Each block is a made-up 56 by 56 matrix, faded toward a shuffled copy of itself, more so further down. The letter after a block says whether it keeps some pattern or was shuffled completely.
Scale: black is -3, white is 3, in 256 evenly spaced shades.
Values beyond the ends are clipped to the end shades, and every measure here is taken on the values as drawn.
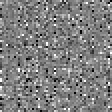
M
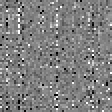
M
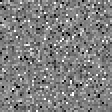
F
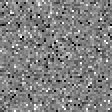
F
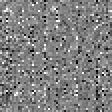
M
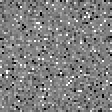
F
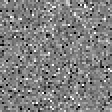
F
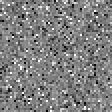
F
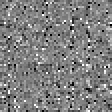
M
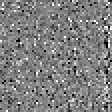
M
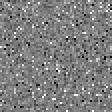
F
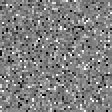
F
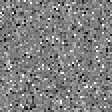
F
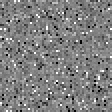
F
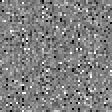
M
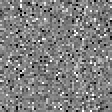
M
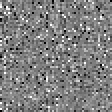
M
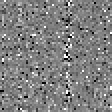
M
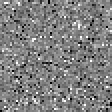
F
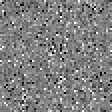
M
